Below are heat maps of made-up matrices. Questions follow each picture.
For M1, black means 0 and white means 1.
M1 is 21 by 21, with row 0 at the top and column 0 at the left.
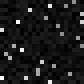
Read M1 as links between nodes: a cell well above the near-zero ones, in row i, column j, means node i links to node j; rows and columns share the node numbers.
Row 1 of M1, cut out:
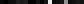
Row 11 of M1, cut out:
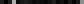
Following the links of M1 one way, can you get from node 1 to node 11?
yes
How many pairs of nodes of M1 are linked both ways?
0
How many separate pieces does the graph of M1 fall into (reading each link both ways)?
3
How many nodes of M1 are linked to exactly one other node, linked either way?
2
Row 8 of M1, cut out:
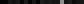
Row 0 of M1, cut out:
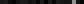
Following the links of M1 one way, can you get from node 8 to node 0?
no
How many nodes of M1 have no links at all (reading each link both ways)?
0
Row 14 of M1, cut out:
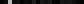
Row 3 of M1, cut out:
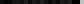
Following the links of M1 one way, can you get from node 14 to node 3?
no
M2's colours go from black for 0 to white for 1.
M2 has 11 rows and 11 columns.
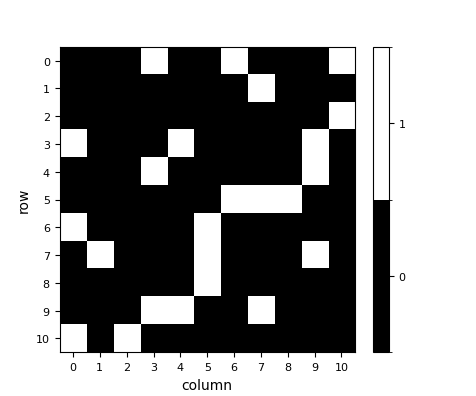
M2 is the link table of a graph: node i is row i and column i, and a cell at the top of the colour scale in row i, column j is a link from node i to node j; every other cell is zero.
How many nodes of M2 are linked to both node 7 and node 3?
1
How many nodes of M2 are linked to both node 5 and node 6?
0
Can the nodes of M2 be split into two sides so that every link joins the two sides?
no
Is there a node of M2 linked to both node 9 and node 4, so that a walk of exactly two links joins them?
yes
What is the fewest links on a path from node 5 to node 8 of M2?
1
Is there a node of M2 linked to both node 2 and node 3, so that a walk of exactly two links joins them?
no
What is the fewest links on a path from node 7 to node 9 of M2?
1
